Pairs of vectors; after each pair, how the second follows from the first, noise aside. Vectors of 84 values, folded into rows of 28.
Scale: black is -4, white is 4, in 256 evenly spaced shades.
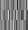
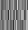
negated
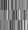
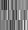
copied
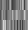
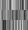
negated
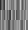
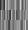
copied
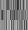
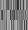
copied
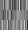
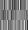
copied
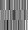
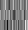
copied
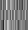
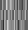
copied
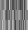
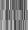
copied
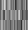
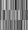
copied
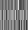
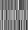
copied
